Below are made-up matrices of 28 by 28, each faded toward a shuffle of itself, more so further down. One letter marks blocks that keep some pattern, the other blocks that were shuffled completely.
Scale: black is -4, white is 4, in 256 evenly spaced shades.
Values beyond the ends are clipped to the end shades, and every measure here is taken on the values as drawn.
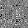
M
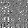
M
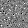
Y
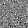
Y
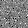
Y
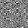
M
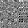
M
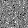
Y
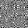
M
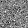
Y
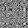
M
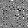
M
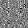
M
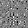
M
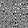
M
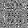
M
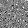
Y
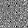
M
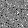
Y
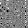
M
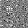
M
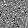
Y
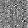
M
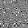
M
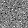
Y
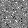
Y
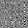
M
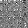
M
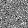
Y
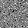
Y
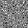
M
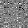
M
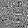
M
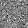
Y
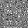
M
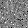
Y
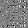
M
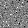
Y
